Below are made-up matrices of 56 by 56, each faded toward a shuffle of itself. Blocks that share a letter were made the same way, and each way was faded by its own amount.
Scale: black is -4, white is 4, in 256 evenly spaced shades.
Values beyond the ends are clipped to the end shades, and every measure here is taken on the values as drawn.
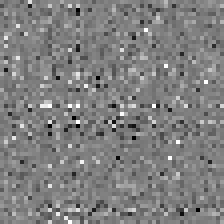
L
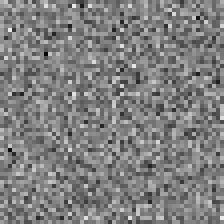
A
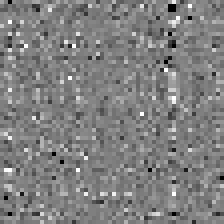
L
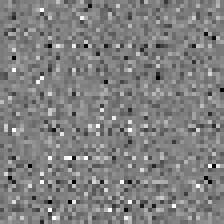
L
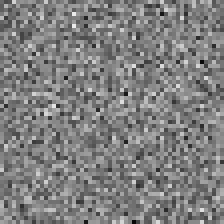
A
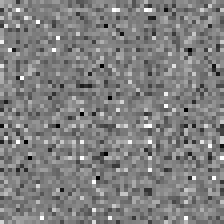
L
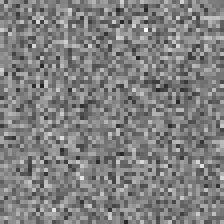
A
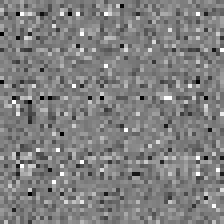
L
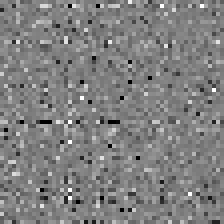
L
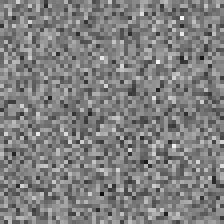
A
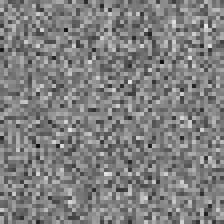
A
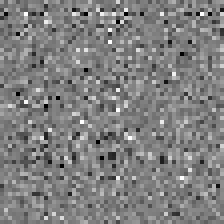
L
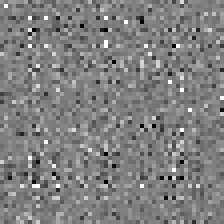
L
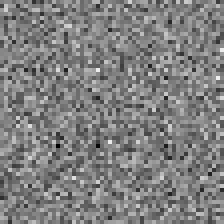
A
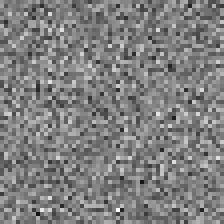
A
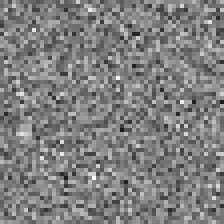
A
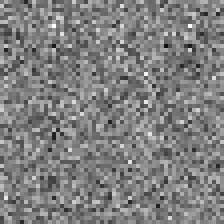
A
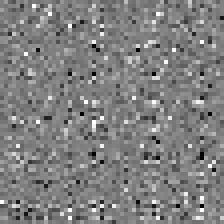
L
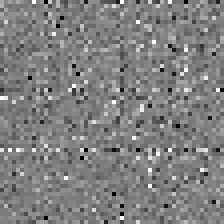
L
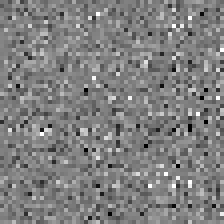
L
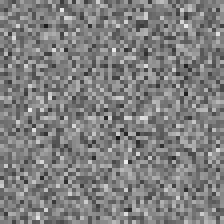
A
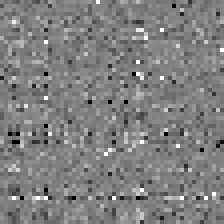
L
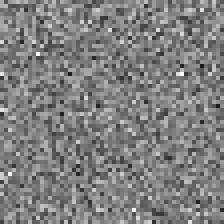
A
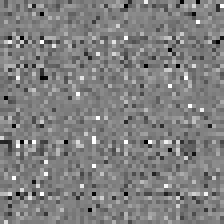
L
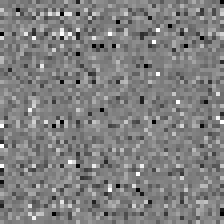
L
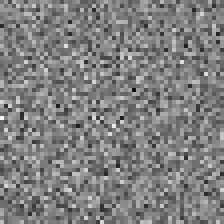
A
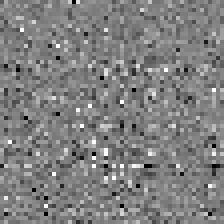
L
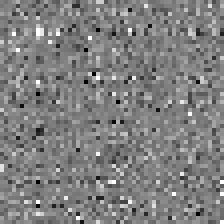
L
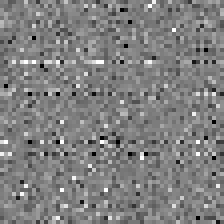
L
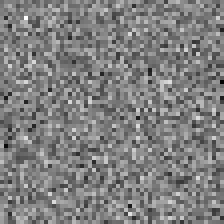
A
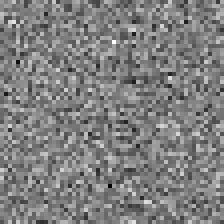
A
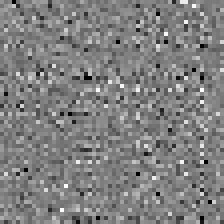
L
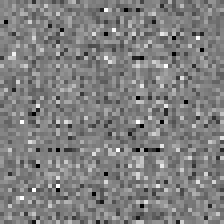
L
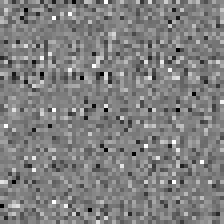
L
